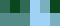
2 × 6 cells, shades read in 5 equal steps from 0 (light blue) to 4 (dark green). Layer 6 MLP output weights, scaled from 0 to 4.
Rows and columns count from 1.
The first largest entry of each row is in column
2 1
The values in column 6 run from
1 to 4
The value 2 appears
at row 2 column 1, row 2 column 2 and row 2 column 3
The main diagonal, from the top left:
3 2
